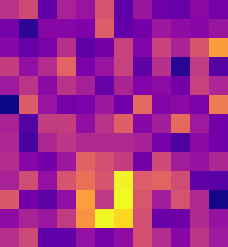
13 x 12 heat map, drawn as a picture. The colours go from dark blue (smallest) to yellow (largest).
An odd patch, higher than its surroundings, sits in the bottom middle. The bottom middle is the roughest part. The bottom middle is the ninth with the highest average.
